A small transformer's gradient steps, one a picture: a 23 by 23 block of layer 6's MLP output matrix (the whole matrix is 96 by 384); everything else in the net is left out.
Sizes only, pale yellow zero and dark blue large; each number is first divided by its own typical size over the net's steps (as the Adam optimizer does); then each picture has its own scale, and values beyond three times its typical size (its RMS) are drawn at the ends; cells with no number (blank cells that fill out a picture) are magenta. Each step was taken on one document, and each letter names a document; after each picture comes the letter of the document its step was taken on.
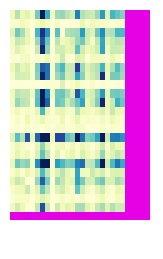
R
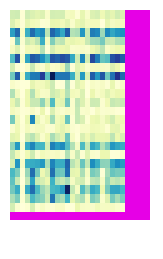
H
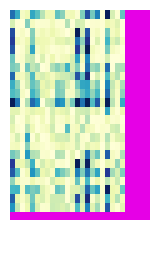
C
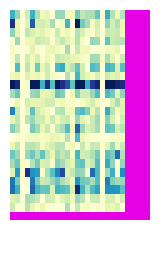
C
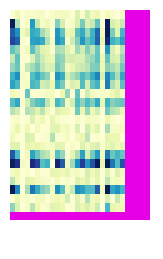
C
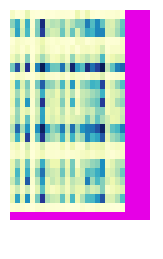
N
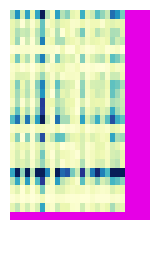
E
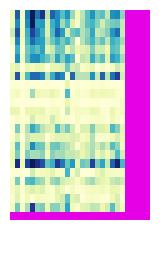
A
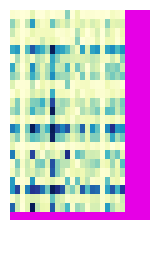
H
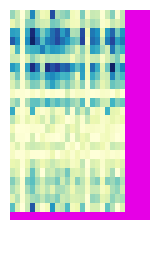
H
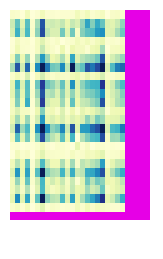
N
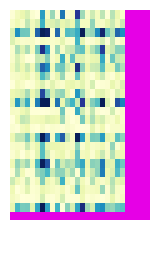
R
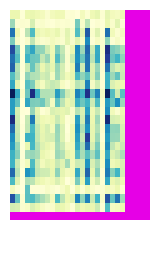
C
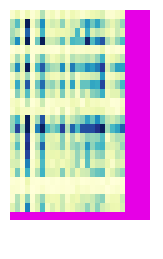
N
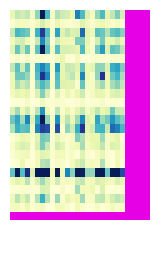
R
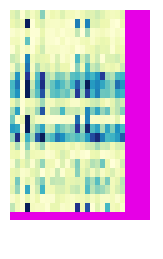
N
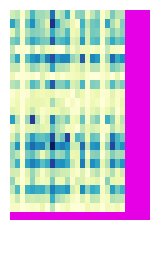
H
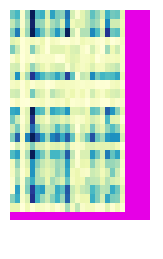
A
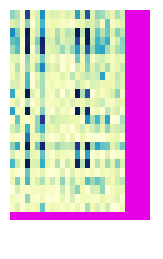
N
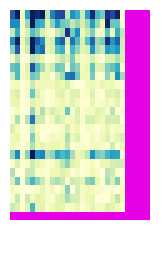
A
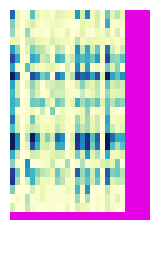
C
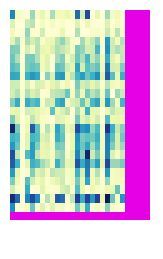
C
